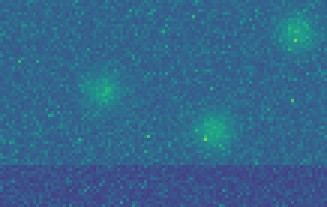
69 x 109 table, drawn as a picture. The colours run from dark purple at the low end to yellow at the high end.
Bumps: three. Seam: horizontal, 80% of the way down, the top part higher. Stripes: none. Average level on the scale: 30%.
